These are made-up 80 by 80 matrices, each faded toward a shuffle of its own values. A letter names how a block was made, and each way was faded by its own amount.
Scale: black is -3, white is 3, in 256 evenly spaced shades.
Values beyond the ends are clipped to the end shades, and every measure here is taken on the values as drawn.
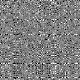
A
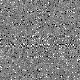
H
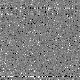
H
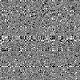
A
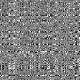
A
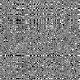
A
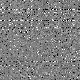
H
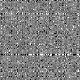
A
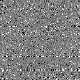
H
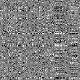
A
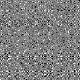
A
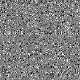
H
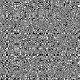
A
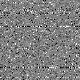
H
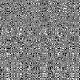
A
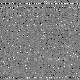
H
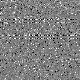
H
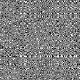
A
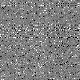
H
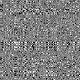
A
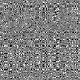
A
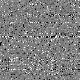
H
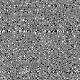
H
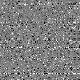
H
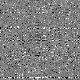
H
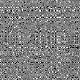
A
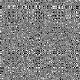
A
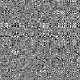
A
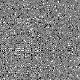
H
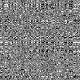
A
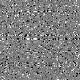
H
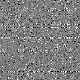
H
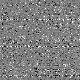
H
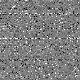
H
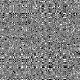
A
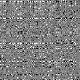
A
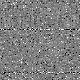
H
